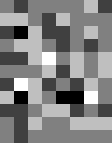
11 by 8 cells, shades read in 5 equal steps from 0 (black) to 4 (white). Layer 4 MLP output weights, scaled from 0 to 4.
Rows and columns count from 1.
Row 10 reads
2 1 3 2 2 3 3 3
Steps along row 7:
up down down up down up down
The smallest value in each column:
1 0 2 1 0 0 1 1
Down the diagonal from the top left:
2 3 3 2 2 3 3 2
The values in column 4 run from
1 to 4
